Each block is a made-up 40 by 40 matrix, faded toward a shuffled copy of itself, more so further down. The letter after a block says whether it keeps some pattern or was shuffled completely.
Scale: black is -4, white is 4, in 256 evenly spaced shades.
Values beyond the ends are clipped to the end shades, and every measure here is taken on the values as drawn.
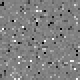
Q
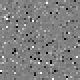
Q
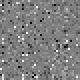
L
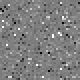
Q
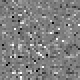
L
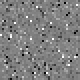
Q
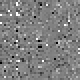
L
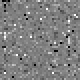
L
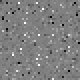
Q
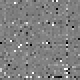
L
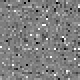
L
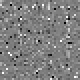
L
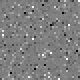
Q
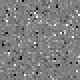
Q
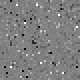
Q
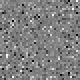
Q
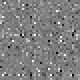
L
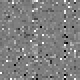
L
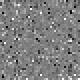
L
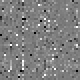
L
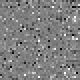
L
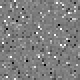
Q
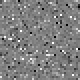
Q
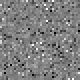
Q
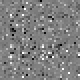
L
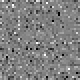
L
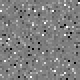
Q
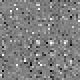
L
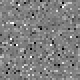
Q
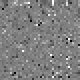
L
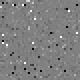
Q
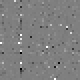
L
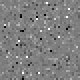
Q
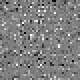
L
